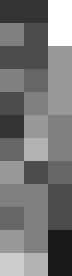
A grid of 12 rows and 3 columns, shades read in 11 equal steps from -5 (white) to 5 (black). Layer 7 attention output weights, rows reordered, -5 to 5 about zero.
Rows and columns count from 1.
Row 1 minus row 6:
0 4 -5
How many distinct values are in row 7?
3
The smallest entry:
-5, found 2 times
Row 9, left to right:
0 0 2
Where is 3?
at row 1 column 1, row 1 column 2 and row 6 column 1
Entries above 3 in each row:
0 0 0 0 0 0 0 0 0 0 1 1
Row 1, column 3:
-5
